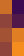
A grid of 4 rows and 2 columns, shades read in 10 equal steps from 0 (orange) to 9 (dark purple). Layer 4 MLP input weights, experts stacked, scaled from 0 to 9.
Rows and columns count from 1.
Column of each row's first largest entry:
2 2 1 1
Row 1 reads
2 9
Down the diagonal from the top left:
2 8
